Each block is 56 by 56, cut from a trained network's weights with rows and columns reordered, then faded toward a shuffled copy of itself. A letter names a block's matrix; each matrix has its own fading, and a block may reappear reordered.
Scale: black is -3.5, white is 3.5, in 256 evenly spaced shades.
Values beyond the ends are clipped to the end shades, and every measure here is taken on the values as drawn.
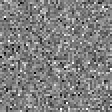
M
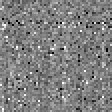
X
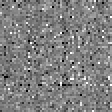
X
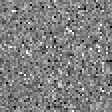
M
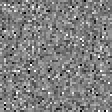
M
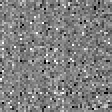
X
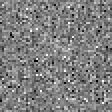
X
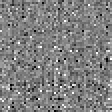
X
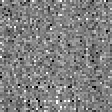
X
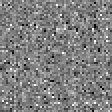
X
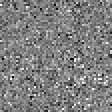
M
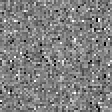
X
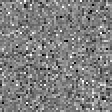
M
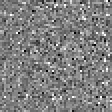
M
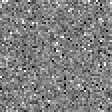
M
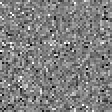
M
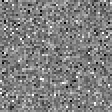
M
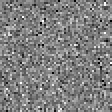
M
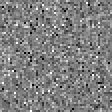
M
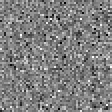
M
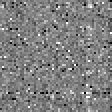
X
